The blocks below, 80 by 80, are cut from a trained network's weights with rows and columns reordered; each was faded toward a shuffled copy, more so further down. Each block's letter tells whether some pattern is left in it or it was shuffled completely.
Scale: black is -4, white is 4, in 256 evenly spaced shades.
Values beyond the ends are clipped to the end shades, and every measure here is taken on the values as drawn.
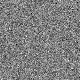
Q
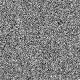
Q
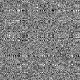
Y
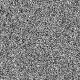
Y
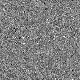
Y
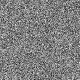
Y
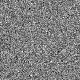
Y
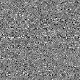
Y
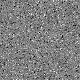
Q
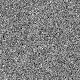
Q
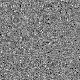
Y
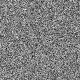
Q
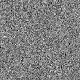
Y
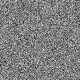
Q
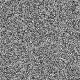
Y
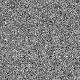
Y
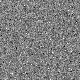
Q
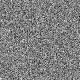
Q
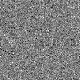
Y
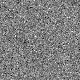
Q
